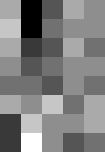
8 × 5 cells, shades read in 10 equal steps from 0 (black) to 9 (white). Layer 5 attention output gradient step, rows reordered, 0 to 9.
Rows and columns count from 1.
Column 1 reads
6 7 6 5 4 6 2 2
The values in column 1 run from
2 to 7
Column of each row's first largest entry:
1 1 1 1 4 3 2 2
